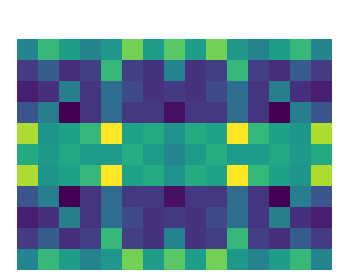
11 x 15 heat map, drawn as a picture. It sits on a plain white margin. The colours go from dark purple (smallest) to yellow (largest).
Its left and right halves mirror each other, and so do its top and bottom. No seam splits the table. The centre is the smoothest part. Horizontal stripes repeat 2 times down the table. No overall slope runs across the table.
